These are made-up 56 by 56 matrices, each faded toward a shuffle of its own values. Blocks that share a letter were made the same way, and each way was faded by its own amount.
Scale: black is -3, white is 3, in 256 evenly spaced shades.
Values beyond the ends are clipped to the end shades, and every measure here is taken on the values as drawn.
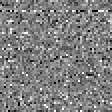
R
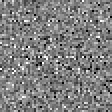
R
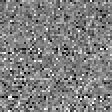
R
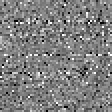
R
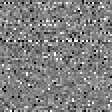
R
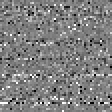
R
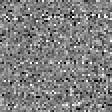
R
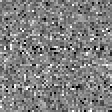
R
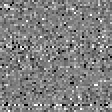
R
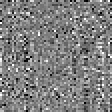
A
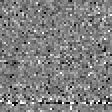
R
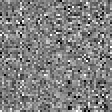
A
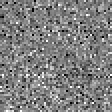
R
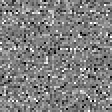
R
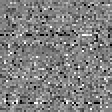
R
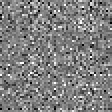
A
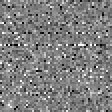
R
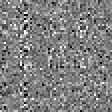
A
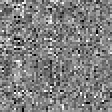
A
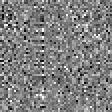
A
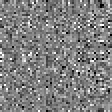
A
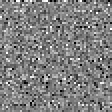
R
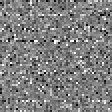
R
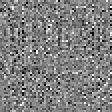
A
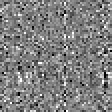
A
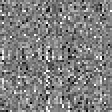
A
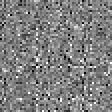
A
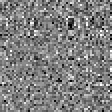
A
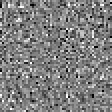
A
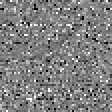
R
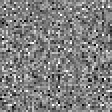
A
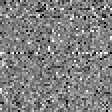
R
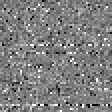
R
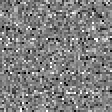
R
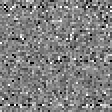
R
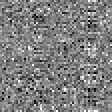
A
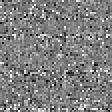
R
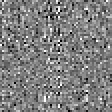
A
